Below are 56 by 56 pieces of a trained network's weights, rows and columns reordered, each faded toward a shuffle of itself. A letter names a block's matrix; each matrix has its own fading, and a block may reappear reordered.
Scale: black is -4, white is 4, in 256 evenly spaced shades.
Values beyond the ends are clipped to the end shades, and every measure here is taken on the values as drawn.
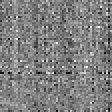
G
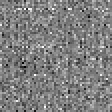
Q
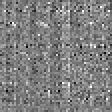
G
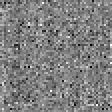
Q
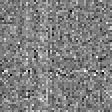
Q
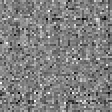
Q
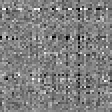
G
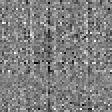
G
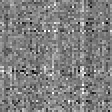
G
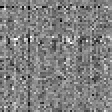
G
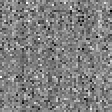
Q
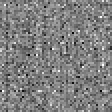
Q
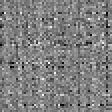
G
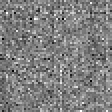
Q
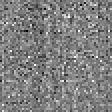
Q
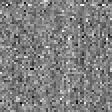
Q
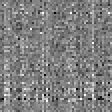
G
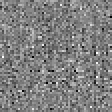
Q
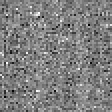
Q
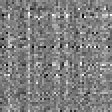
G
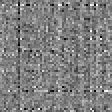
G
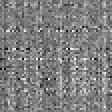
G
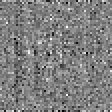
Q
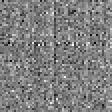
Q
